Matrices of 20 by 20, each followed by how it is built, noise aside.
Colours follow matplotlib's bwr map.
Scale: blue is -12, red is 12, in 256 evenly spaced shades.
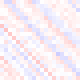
Toeplitz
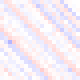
Toeplitz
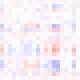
low rank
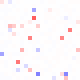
sparse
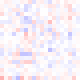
low rank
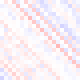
Toeplitz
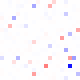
sparse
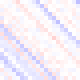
Toeplitz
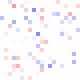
sparse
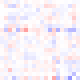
low rank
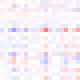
low rank
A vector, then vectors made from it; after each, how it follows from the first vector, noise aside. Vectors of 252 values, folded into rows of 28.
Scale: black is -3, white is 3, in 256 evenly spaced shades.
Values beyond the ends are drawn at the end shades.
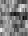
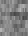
shrunk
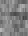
shrunk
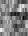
copied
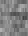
shrunk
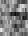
copied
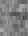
shrunk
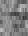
shrunk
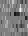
partly zeroed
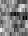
copied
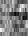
copied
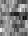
copied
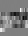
partly zeroed
